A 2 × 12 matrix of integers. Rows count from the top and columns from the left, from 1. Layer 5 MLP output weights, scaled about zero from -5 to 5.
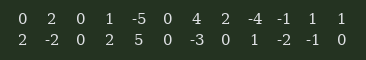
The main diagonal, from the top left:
0 -2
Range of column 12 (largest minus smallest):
1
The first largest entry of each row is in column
7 5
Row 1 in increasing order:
-5 -4 -1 0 0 0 1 1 1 2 2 4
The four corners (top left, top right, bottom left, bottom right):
0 1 2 0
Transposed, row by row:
0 2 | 2 -2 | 0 0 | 1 2 | -5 5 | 0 0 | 4 -3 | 2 0 | -4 1 | -1 -2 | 1 -1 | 1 0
